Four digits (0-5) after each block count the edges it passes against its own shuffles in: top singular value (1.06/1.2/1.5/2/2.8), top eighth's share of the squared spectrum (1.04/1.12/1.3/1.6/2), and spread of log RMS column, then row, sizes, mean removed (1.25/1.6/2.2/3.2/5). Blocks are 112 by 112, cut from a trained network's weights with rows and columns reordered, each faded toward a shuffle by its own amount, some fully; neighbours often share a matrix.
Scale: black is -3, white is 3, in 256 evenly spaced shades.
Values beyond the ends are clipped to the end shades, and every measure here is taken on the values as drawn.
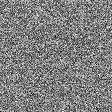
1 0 0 0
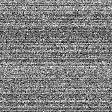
5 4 1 2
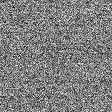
1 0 0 0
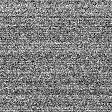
4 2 0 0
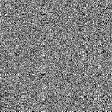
4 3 2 2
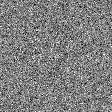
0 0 0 0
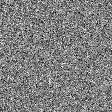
0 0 0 0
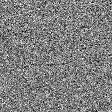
1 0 0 0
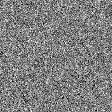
3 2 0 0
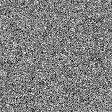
2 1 0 0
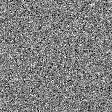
1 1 0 0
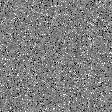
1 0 0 0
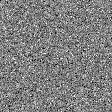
0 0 0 0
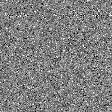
3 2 1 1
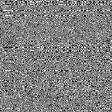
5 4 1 4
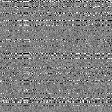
5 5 2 4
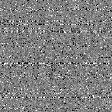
4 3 0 3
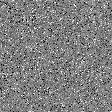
1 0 0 0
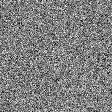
1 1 0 0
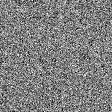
1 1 0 0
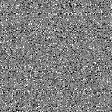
4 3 1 3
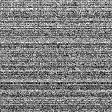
5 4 1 3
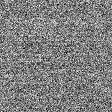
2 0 0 0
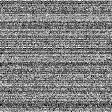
5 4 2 3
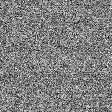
1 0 0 0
